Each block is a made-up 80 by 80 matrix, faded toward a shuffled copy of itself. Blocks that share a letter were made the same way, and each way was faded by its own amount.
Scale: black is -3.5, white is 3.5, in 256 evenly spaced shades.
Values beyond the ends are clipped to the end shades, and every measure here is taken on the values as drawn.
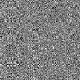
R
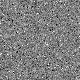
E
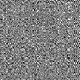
R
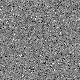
E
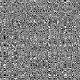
R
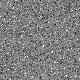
E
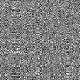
R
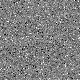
E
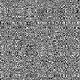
R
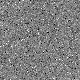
E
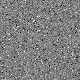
E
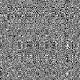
R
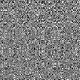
R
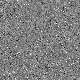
E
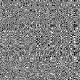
R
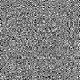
R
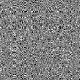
R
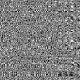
R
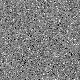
E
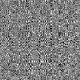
R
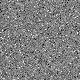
E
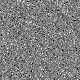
E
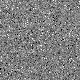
E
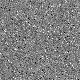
E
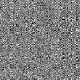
R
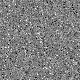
E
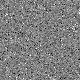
E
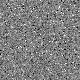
E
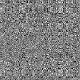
R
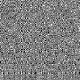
R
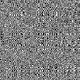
R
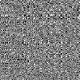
R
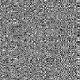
R
